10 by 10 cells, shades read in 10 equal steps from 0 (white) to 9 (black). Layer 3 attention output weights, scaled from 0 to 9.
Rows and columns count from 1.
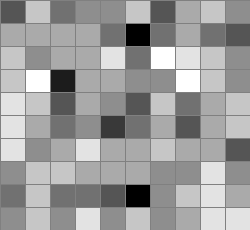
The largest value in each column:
6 4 8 5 7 9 6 6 5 6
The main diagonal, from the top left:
6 3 3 3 4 5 2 4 1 1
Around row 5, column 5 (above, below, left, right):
3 7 3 6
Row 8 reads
4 2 2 3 3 3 4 4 1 4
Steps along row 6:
up up down up down down up down down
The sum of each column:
29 24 44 30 40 48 34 30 23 36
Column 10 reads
4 6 4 4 2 2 6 4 3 1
